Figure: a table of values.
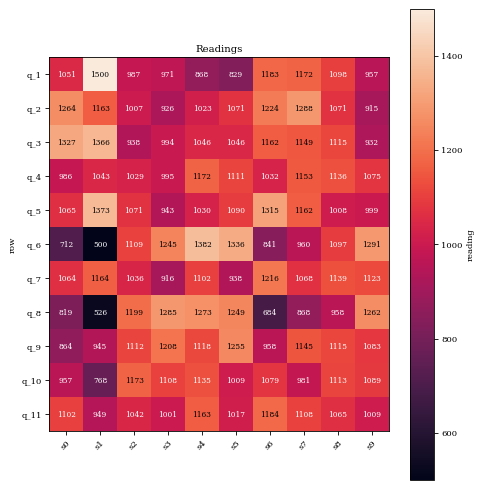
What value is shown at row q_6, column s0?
712
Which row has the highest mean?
q_3
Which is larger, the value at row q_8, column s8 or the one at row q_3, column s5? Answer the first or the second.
the second
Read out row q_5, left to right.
1065 1373 1071 943 1030 1090 1315 1162 1008 999
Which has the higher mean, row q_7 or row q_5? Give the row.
q_5
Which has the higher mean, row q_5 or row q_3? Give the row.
q_3
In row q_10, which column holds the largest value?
s2
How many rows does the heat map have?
11
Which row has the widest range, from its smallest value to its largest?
q_6
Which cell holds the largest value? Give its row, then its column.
q_1, s1
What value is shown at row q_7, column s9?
1123
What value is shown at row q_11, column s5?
1017
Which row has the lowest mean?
q_8
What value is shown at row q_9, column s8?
1115
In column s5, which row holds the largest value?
q_6
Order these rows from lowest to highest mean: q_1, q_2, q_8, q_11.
q_8, q_1, q_11, q_2
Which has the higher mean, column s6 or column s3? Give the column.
s6
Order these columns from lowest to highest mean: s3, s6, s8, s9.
s3, s9, s6, s8
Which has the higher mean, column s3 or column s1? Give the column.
s3
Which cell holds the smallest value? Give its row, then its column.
q_6, s1
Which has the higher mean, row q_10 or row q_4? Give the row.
q_4
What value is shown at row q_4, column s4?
1172
